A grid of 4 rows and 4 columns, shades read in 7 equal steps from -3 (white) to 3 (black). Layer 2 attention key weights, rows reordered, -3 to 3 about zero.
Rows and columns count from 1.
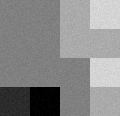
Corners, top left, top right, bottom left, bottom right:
0 -2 2 -1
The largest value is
3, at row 4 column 2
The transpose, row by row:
0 0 0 2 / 0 0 0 3 / -1 -1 0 0 / -2 -1 -2 -1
